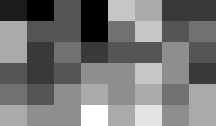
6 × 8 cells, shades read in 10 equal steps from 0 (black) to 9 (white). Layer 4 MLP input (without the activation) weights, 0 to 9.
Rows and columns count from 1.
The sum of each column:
26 15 23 22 30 37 24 23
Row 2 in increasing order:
0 3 3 3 4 4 6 7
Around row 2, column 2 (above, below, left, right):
0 2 6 3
